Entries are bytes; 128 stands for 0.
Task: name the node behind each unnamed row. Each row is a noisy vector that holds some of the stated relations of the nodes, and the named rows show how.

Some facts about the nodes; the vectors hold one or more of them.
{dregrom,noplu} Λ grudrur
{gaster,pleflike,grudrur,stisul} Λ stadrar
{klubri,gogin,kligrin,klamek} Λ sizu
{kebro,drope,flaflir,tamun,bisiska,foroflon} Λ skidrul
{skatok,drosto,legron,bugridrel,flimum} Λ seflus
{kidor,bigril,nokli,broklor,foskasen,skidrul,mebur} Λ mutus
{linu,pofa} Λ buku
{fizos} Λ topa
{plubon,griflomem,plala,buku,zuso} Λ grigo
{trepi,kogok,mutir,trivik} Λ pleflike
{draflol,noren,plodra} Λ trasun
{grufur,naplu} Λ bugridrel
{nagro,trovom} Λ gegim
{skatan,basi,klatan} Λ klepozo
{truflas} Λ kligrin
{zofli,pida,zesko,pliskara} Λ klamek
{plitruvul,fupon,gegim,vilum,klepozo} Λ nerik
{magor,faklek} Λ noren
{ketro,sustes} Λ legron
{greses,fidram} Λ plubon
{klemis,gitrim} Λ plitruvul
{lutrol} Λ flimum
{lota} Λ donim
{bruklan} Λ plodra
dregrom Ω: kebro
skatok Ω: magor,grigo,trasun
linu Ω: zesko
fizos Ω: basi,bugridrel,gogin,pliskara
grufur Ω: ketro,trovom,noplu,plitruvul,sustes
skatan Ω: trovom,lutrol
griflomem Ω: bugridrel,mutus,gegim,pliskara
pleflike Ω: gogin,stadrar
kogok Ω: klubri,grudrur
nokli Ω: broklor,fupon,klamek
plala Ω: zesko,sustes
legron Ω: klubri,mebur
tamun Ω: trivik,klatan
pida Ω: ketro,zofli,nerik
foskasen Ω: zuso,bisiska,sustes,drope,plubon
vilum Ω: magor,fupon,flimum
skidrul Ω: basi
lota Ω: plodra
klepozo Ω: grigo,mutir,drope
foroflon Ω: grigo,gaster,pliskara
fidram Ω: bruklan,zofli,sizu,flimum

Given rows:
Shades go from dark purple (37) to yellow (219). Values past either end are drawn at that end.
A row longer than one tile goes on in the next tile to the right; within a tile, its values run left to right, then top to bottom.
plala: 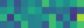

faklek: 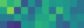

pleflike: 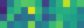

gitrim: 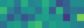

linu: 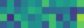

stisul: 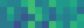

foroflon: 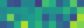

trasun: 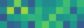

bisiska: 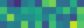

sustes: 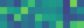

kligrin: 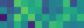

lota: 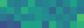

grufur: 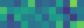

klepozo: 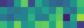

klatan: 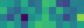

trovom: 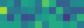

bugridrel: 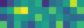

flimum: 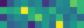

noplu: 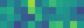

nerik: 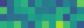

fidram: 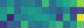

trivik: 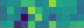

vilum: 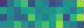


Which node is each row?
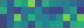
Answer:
pida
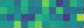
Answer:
basi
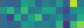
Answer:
skatok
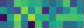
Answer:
klamek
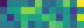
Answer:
buku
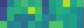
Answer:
stadrar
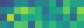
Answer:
mutus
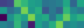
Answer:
sizu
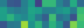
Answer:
foskasen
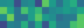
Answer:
broklor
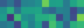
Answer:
zuso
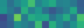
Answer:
truflas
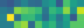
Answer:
skidrul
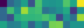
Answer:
grigo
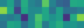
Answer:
fupon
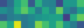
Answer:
gegim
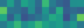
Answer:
skatan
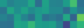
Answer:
fizos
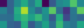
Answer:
legron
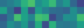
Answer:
klubri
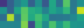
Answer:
mebur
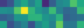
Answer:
seflus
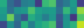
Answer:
tamun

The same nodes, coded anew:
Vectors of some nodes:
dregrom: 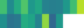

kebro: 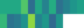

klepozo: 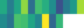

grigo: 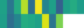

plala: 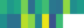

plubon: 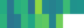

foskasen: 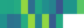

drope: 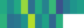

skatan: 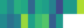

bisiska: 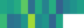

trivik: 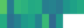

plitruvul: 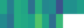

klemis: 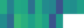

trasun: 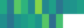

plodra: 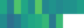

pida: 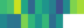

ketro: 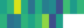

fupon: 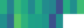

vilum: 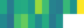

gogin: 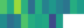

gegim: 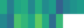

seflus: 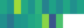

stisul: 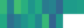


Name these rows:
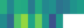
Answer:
basi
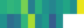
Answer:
nokli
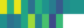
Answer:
zesko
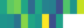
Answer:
grufur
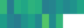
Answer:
grudrur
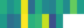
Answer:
griflomem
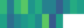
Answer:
gaster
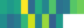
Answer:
foroflon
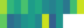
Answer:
kogok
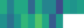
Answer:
trovom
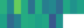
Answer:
bruklan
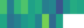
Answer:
mutir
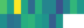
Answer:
zofli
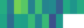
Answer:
magor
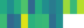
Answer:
fidram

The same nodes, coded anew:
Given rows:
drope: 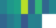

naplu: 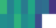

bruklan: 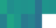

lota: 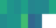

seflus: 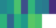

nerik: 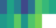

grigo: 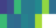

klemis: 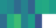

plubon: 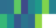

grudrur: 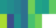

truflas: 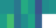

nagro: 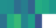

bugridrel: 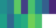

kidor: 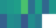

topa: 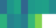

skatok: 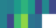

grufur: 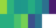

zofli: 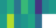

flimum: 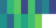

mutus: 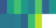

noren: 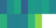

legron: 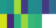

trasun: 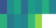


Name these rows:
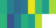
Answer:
pleflike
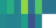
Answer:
foskasen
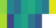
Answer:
kogok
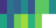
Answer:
klepozo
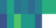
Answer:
fupon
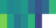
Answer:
klubri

